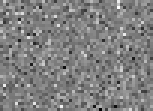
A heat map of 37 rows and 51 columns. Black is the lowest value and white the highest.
No overall slope runs across the table. No seam splits the table. Fine speckle covers the field. No regular stripes run through it. The distribution is heavy-tailed on both sides. No row or column stands out. Overall the values sit about 50% of the way up the scale. Neither half mirrors the other.
